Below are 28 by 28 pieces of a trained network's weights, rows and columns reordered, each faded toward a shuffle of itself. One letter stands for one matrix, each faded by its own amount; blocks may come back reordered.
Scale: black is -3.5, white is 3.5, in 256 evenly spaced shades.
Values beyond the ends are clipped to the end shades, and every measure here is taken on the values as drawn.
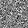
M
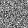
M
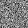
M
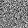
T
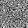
T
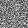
T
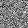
M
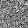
T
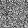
T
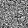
M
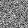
M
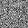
T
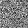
T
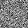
M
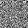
T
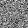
M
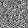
T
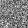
T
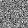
M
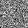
T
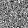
M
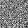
T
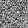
T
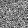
M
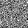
M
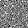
T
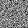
T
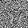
M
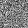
M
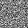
M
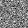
M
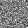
T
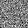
T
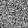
M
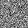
T
